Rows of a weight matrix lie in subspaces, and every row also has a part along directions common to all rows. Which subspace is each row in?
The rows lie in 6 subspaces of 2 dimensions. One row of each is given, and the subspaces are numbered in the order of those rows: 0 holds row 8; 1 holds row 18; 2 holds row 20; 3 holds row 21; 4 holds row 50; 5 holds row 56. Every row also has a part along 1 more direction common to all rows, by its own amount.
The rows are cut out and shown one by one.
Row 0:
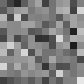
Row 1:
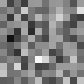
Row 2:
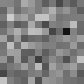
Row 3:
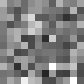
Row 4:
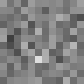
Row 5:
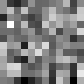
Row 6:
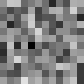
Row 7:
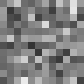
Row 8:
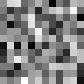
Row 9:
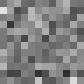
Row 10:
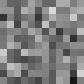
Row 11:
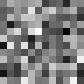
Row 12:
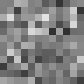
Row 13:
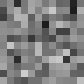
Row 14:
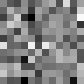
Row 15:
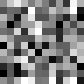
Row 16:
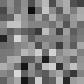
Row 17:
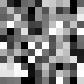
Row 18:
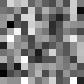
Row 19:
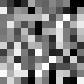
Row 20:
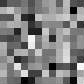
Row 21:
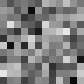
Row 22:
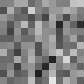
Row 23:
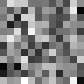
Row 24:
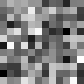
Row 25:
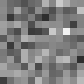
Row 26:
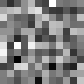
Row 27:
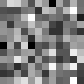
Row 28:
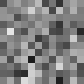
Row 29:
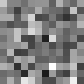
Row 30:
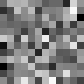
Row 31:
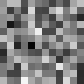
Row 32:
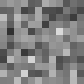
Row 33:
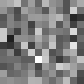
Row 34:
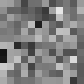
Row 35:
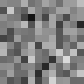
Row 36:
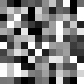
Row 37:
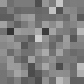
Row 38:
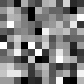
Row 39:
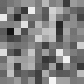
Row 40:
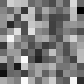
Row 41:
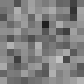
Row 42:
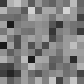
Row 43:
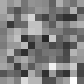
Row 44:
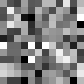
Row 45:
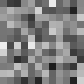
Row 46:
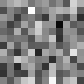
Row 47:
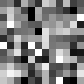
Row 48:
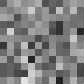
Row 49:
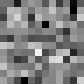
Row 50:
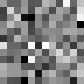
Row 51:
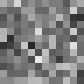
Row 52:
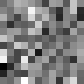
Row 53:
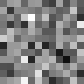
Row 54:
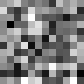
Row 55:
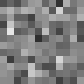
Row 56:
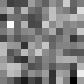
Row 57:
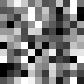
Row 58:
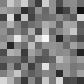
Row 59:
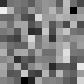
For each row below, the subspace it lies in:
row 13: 3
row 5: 5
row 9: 2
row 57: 0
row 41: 3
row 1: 1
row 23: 1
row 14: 4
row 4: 1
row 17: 5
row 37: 5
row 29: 2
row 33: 1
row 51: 1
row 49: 3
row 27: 0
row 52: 0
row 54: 2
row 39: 4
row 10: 5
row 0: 1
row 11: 3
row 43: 2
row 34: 0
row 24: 3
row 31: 0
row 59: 2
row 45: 0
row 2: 3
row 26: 0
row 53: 4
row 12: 3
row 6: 0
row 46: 4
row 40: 1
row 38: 1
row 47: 1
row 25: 3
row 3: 2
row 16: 0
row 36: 4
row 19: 4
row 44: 4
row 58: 1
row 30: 2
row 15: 4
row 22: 4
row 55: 5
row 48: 5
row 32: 5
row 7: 3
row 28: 5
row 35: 4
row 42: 2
